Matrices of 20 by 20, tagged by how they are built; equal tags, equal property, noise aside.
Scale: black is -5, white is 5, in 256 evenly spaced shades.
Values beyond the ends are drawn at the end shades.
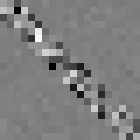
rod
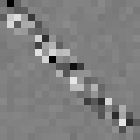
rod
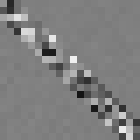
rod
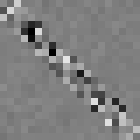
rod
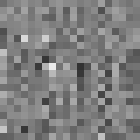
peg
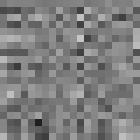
peg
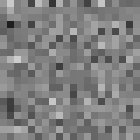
peg
